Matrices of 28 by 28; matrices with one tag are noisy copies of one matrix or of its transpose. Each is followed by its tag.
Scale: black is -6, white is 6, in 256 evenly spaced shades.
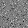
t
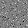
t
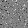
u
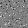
u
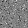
u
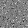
t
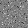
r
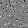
u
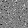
u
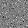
t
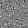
u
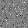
r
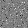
r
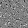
u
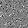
u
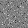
r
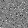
r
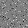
t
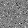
t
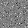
t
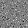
t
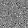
t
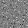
t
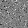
u
